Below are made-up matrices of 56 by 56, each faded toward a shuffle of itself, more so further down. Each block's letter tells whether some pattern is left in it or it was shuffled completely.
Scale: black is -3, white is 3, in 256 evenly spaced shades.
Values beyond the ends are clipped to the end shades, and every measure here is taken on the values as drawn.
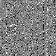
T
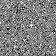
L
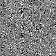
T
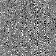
T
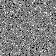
L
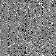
T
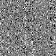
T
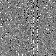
T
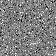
L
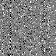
T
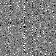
T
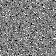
L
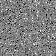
L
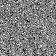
L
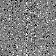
T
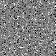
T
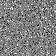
L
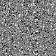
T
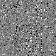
T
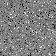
L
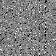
T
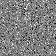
L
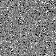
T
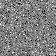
L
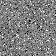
L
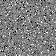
L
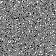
L
